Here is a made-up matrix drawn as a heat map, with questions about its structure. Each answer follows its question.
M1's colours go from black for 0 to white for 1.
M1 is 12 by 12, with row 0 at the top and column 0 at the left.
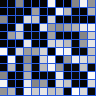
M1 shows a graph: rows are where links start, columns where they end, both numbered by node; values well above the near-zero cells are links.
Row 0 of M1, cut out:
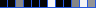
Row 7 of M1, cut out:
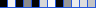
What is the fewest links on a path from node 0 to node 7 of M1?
2
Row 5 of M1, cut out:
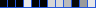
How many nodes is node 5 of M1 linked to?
6
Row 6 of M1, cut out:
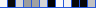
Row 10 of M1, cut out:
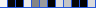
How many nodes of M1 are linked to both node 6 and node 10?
7
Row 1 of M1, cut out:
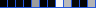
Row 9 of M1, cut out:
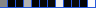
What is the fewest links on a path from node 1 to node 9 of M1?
2
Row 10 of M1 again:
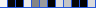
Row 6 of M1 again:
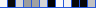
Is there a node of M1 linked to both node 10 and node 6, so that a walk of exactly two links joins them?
yes
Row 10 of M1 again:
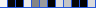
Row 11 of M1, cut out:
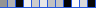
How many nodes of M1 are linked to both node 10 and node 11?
5
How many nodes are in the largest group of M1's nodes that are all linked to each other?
5
